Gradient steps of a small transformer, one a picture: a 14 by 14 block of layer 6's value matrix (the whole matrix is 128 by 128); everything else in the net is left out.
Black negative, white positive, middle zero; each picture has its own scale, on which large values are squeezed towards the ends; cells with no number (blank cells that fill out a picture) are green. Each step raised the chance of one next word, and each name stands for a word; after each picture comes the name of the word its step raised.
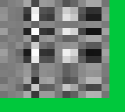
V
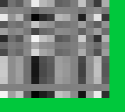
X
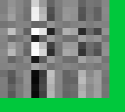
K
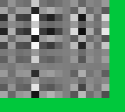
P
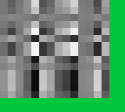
K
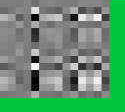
K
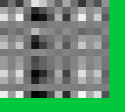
X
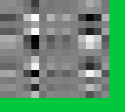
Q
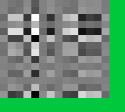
P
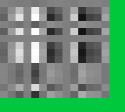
V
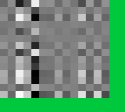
X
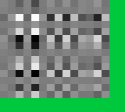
Q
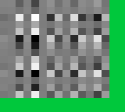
Q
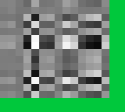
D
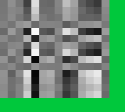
K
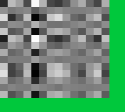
X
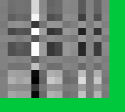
K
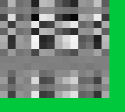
D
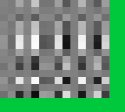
D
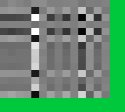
P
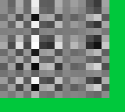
D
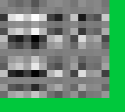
Q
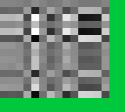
P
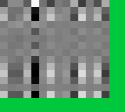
X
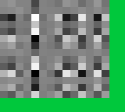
Q
